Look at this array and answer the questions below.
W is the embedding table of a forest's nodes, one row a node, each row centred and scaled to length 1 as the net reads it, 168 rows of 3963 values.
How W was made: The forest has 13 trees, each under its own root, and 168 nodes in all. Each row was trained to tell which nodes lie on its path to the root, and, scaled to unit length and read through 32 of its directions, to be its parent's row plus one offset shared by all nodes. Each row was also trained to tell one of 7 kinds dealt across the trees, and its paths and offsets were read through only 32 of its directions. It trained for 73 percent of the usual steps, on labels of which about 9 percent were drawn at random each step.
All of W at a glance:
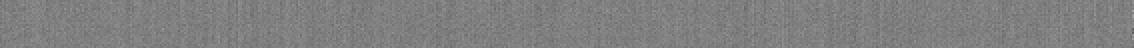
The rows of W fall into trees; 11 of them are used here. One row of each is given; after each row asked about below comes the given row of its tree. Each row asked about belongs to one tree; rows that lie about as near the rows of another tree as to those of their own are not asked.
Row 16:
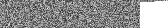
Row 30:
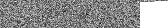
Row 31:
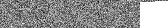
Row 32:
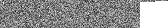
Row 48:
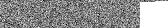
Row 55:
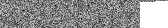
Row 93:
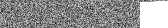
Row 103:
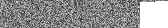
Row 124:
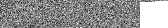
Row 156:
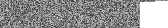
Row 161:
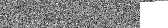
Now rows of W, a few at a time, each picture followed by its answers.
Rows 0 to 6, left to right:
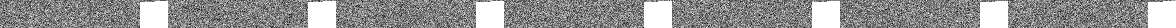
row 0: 55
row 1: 161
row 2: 48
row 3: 103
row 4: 31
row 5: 124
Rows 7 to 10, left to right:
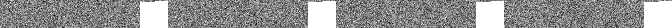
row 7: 31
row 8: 32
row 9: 31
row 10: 48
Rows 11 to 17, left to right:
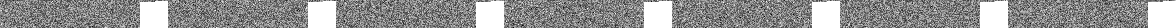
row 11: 16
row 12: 93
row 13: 48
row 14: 48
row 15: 48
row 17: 55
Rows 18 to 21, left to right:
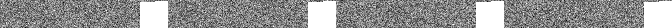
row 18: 32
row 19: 156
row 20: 48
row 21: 124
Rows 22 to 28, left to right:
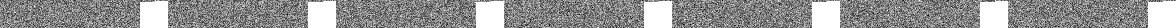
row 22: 103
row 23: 16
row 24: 93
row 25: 30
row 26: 48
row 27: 156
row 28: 48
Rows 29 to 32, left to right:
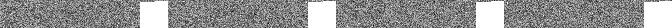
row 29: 48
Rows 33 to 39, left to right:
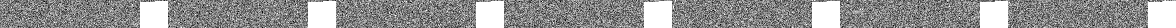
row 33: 31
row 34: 32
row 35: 30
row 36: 93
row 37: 31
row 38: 55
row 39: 48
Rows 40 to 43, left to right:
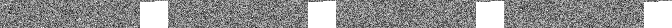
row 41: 30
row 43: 161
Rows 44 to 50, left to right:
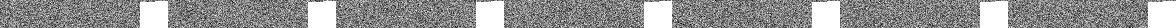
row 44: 32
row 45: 156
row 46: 30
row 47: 30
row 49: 32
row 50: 32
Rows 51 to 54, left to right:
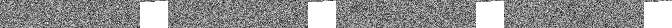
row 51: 55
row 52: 55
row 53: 161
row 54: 48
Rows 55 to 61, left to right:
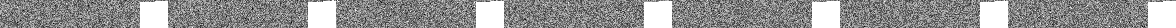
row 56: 124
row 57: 48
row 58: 32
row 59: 31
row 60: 16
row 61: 156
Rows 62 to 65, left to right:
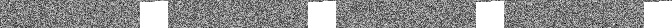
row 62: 31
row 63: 55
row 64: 161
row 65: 48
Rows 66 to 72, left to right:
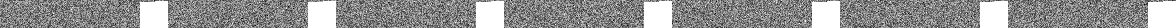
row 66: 30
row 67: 93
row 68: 31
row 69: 32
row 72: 103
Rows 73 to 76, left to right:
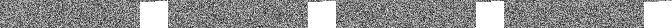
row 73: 30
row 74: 161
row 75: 32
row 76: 93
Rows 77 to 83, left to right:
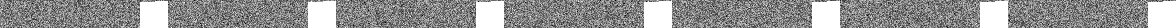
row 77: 103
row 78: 93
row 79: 31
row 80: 30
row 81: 16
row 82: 48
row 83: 55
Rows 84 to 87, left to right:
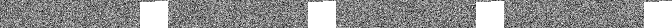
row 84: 124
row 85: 156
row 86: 32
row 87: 156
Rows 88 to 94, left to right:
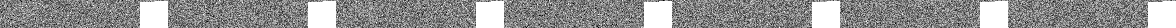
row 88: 93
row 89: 55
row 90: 124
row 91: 32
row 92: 30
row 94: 161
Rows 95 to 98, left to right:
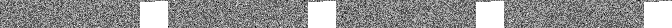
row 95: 32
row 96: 30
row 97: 31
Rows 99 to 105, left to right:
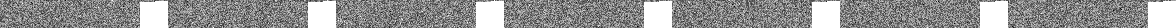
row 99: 124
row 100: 55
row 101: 93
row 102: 103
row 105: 16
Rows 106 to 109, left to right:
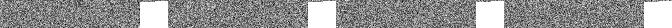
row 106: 103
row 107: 124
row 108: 31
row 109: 30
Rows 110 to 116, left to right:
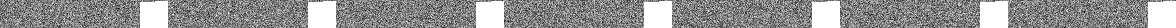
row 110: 124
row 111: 31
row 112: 30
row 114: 31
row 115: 32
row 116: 30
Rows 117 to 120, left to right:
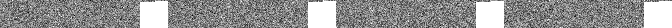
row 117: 156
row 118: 55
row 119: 55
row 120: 32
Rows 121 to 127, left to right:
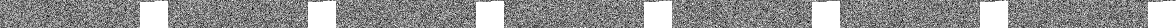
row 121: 161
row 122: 124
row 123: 32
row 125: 31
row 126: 124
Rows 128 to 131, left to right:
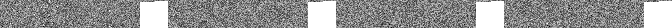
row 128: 31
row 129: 16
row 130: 32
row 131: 161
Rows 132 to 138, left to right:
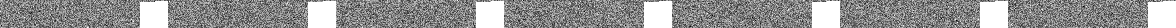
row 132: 32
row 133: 93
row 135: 31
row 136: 48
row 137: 55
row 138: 124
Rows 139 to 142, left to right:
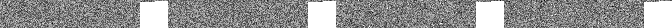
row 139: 161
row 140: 16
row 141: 31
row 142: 103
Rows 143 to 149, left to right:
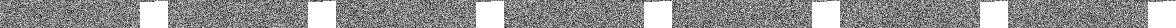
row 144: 16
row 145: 124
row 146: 30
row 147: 30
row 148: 124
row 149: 30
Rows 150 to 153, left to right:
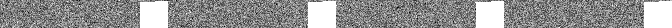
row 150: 32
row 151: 48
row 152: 31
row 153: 16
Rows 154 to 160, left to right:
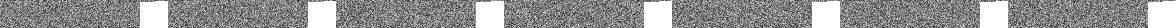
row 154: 30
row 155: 30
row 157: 48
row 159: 16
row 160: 55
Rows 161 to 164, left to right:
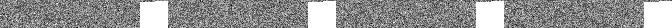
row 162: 156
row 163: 156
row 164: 48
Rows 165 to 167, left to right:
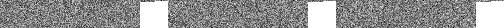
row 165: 55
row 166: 55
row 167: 124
